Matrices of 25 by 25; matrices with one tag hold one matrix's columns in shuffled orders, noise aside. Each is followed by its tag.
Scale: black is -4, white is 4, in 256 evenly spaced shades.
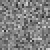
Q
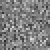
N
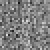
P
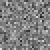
Q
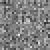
P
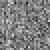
P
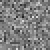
Q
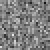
P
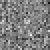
P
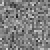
Q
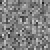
P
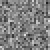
P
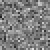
Q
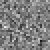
N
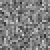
P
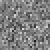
N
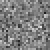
N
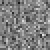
P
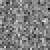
P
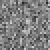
P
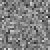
Q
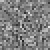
N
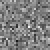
N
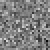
N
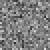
Q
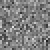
N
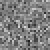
N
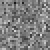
P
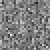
P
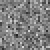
P
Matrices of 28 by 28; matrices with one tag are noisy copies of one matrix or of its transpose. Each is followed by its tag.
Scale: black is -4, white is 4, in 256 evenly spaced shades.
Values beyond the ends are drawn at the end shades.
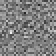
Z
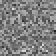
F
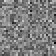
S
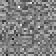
Z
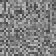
S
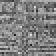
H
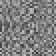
Z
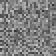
S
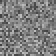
S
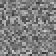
F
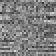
H
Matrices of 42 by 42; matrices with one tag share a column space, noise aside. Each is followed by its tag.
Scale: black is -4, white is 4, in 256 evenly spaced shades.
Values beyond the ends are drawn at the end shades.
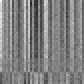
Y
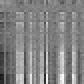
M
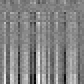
M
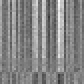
Y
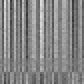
Y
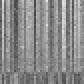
Y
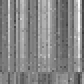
Y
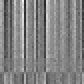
Y
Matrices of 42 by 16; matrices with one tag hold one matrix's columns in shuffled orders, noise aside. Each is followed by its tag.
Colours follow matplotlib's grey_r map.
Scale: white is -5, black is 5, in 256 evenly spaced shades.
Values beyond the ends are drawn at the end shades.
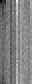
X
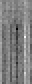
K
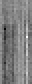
K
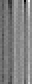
X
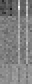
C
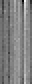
X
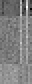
C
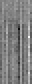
K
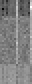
C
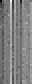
X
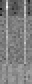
C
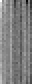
X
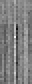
K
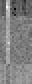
C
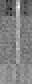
C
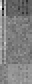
C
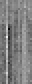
K
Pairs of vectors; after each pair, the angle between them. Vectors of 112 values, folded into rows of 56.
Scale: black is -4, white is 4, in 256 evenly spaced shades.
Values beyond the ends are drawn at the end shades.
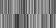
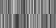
nearly parallel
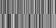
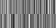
nearly opposite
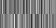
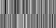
partly aligned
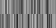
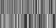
partly opposed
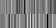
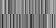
partly opposed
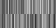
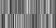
partly aligned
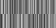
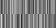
nearly opposite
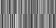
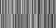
partly opposed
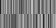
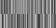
partly opposed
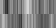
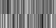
partly aligned
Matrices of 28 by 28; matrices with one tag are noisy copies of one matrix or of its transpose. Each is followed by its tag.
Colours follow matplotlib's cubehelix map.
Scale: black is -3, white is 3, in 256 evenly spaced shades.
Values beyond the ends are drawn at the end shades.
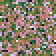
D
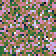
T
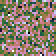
D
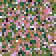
D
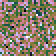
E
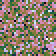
T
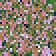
T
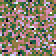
D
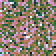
E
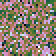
T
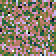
D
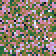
T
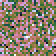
E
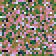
D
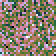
E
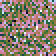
E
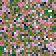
T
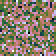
D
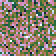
E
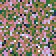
T
